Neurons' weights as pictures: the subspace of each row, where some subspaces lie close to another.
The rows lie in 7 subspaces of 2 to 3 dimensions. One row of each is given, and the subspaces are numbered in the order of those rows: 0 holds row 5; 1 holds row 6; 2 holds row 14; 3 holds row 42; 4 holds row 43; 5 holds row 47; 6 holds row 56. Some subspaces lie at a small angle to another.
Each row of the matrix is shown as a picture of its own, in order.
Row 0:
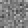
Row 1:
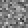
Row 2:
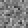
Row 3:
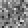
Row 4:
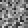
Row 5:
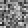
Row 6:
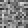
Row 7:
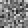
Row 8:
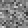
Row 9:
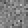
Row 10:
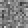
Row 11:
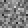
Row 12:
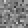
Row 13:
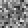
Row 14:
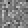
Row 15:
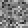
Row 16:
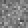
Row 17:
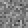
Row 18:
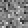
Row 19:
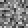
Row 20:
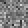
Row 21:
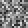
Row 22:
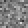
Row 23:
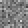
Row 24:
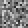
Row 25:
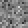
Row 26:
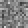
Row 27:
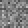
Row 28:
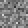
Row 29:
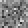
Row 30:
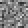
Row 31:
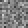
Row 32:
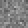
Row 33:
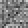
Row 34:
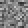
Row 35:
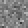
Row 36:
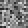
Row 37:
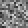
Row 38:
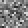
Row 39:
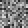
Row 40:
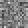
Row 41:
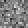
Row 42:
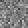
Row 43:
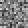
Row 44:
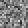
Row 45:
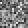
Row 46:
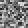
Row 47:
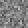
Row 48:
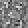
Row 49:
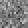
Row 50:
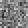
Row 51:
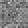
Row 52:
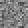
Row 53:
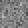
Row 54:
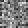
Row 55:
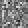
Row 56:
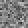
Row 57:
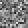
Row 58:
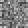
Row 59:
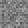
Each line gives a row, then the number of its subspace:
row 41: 5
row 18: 4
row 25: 4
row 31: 2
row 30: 6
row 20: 3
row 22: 1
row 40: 1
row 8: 0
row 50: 0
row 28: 3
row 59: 3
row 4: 6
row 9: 5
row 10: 1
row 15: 4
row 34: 6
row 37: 0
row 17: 5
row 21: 3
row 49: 4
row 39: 3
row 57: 4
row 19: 5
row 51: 5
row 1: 6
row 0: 2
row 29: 0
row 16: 0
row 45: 4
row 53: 0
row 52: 6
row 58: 4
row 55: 2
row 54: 4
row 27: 3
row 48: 2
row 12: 2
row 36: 0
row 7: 2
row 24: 2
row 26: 1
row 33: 5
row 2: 5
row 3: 1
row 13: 1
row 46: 6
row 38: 0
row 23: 3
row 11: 3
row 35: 0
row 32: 2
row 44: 5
